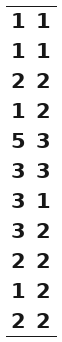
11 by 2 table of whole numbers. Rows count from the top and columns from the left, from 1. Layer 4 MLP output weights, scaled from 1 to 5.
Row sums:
2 2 4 3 8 6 4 5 4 3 4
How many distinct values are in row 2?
1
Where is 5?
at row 5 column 1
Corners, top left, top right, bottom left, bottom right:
1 1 2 2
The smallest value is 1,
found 7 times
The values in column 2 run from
1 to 3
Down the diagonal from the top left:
1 1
